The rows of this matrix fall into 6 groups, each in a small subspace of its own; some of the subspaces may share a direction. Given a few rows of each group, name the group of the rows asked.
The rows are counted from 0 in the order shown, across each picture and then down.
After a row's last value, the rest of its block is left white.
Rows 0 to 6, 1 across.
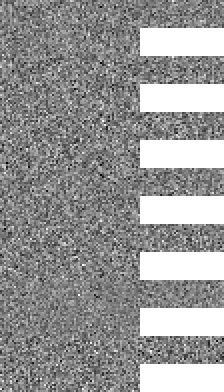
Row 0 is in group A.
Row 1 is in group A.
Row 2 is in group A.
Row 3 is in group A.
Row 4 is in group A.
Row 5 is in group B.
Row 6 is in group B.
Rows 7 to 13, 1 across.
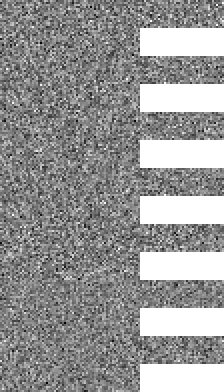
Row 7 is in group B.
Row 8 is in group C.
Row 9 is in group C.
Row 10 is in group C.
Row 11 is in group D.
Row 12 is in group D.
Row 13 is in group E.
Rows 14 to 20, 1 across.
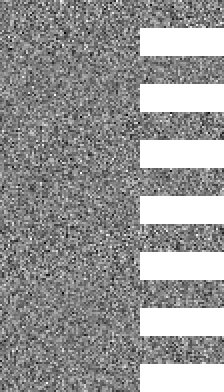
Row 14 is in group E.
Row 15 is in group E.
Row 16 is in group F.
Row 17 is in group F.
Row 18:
B
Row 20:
E
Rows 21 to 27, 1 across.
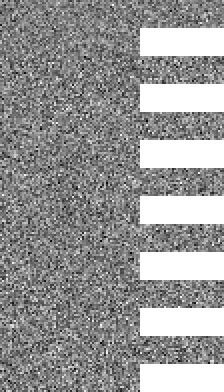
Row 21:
B
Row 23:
A
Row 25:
A
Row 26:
C
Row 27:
A
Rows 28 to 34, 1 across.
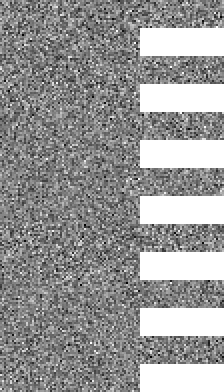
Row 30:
E
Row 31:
F
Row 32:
D
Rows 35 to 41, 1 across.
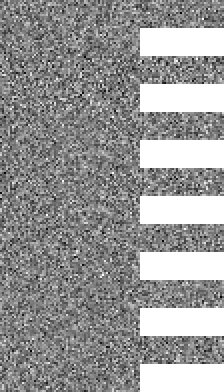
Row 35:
C
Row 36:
D
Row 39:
A
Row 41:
B
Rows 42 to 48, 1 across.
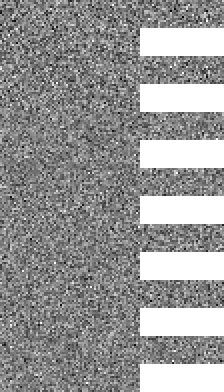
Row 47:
B
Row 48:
C
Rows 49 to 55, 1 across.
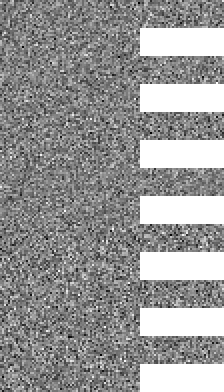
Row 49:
E
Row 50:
F
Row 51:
B
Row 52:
D
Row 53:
A
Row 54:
B
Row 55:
A
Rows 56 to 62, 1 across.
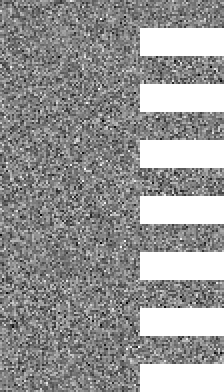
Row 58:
A
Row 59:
C
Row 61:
C
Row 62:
F
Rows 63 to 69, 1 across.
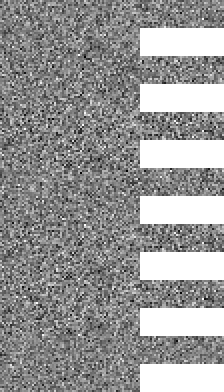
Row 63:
C
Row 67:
D
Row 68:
C
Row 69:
D
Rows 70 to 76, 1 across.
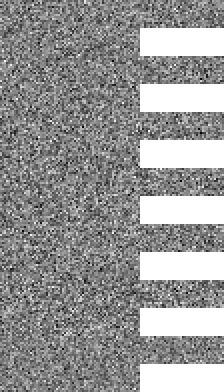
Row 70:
D
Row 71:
A
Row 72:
A
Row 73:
C
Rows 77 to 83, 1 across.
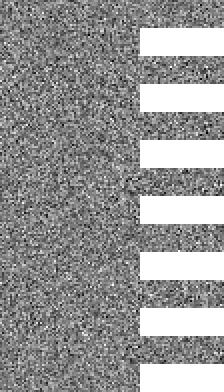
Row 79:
B
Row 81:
C
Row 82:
B
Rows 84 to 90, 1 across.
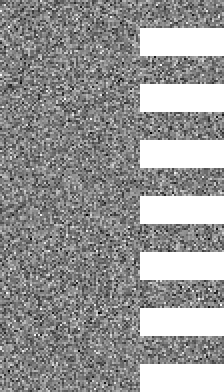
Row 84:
A
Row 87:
C
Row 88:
B
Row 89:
C
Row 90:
B
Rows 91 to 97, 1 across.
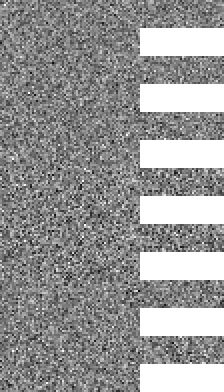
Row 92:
E
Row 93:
C
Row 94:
D
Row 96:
F
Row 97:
E
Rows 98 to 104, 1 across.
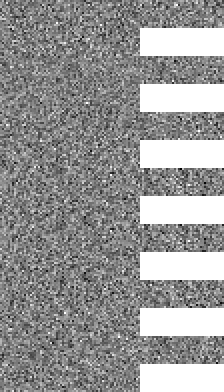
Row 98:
D
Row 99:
C
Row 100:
C
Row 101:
E
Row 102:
E
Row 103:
E
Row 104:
F
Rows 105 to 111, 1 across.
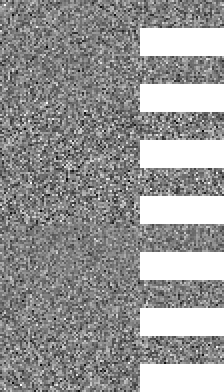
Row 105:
A
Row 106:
A
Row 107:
D
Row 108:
B
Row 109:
B
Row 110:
E
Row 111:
C
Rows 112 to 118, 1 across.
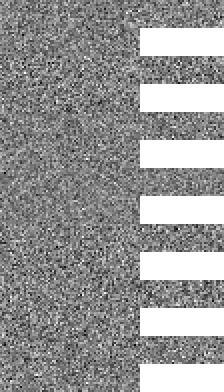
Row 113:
C
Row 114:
C
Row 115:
A
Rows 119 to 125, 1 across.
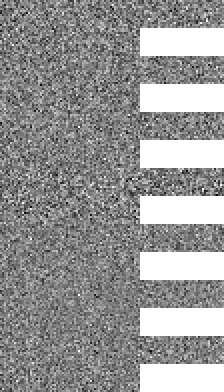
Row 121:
A
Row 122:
F
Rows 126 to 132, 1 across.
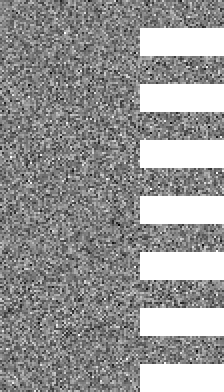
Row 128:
B
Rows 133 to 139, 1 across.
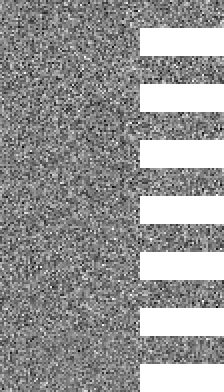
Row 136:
F
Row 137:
B
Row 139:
B
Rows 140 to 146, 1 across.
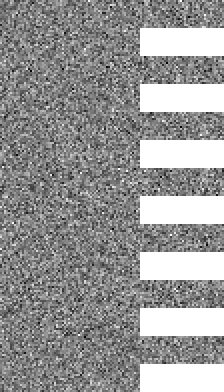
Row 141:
B
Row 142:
A
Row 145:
D
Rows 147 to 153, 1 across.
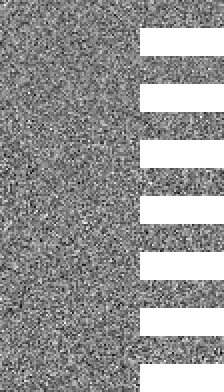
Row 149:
A
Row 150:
B
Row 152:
D
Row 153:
F
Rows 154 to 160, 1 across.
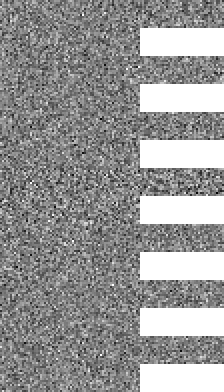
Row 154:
A
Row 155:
F
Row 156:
A
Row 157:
E
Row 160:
A
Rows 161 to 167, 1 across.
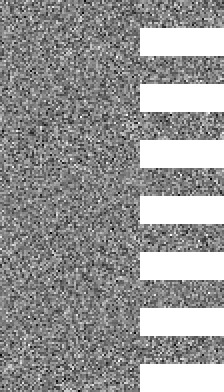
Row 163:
F
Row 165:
A
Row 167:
D
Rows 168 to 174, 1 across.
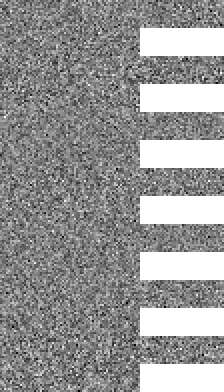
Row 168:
C
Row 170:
A
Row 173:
C
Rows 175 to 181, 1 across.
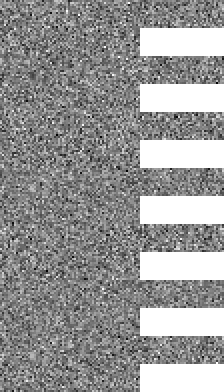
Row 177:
D
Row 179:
B
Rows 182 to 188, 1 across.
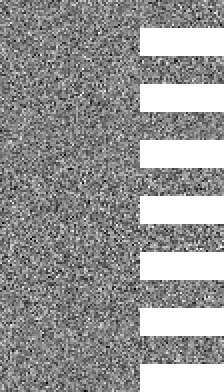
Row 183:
D
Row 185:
A
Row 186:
E
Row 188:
B
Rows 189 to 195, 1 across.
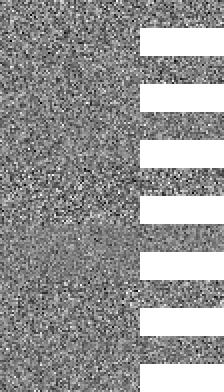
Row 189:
E
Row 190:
C
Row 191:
E
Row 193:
B
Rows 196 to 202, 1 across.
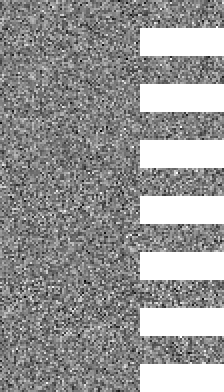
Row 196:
F
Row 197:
F
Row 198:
A
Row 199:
D
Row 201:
D
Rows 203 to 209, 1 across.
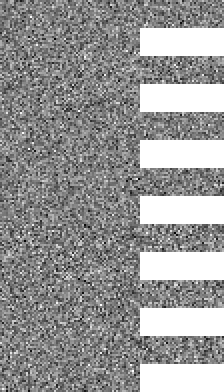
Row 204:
D
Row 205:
E
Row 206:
F
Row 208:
D
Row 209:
A
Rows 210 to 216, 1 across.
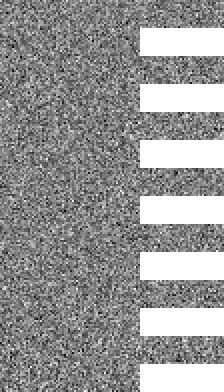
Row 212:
F
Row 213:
D
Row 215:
C
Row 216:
A
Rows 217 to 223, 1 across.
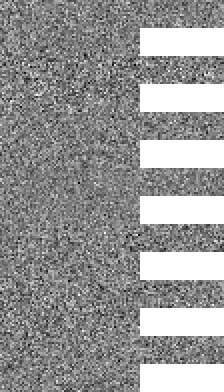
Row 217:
A
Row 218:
C
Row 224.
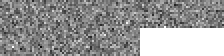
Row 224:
C
